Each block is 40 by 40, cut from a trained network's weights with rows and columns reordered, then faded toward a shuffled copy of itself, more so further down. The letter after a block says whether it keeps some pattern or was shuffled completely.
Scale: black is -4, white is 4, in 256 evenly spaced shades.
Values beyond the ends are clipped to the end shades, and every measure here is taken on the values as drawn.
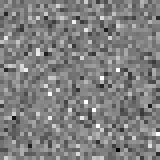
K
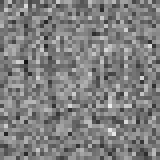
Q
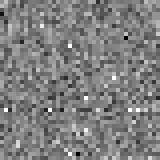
Q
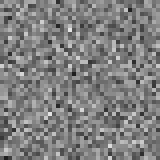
Q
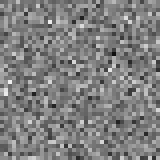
K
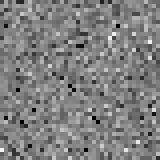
K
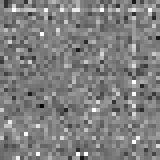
Q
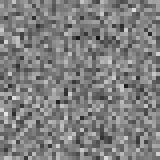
K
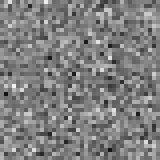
Q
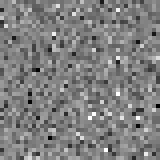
K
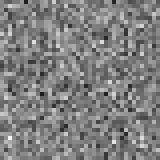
Q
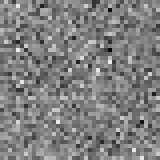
K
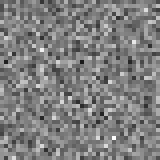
Q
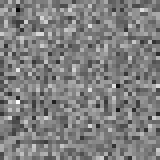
Q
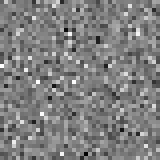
K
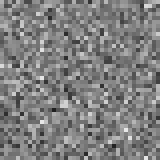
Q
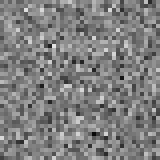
Q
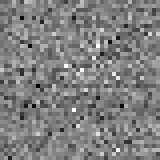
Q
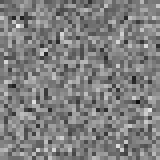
K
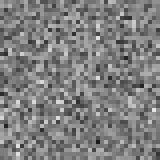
Q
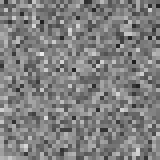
Q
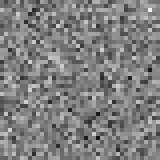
K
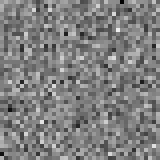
Q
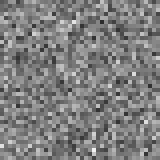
Q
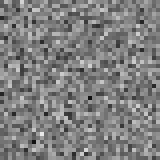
K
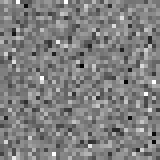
K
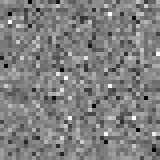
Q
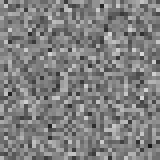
Q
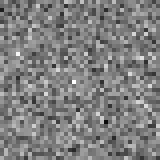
K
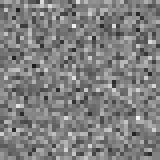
K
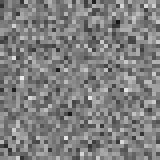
Q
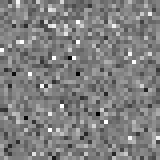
K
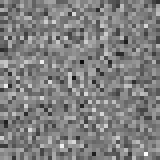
Q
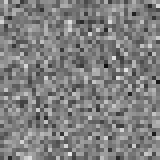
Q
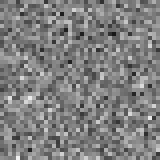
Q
